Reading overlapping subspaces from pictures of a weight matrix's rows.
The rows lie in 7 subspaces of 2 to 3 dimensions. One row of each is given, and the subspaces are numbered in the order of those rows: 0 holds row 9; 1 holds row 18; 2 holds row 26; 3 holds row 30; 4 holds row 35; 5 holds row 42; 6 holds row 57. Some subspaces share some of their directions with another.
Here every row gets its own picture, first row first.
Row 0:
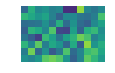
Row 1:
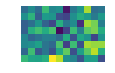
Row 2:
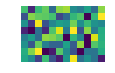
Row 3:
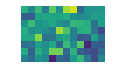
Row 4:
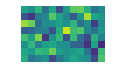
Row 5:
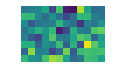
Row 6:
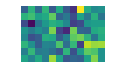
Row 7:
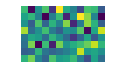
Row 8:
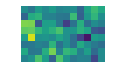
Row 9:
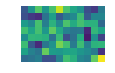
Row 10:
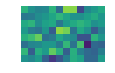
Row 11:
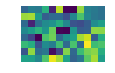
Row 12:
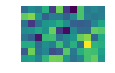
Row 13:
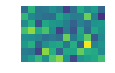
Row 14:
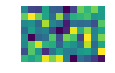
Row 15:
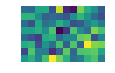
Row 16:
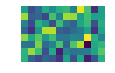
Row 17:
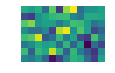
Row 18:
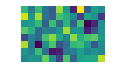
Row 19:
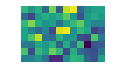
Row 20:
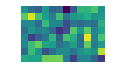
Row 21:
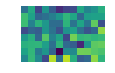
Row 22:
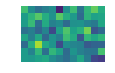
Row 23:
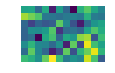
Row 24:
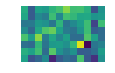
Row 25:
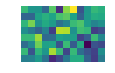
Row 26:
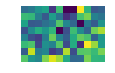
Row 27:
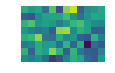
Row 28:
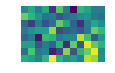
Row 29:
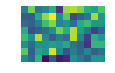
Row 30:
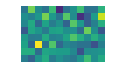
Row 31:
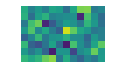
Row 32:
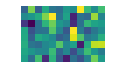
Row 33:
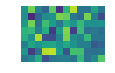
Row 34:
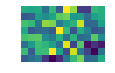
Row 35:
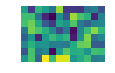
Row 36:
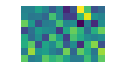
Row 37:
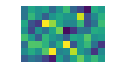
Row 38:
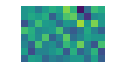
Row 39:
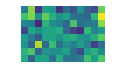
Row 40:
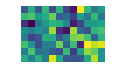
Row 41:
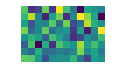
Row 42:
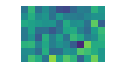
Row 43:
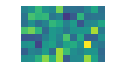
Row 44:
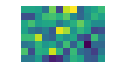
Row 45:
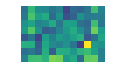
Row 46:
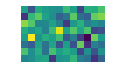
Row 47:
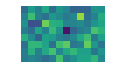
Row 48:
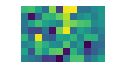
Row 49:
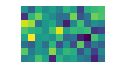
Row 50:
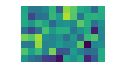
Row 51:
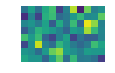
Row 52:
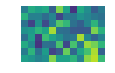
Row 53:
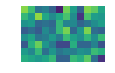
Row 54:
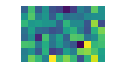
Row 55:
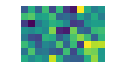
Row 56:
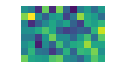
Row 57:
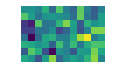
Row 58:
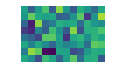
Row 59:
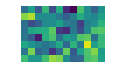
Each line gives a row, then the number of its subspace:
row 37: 1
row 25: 0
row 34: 1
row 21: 5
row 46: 6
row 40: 4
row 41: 3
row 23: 0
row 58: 6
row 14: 0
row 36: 2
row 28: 0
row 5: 2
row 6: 4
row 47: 1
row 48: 6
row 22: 0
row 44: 4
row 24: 5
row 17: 2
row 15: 3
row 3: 5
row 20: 0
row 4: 2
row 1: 1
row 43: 5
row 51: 1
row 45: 5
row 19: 1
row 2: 6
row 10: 3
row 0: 3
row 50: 5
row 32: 4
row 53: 0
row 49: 6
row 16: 5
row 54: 5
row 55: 4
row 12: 1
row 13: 6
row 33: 6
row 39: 3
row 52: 0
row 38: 2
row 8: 6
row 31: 1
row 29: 4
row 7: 3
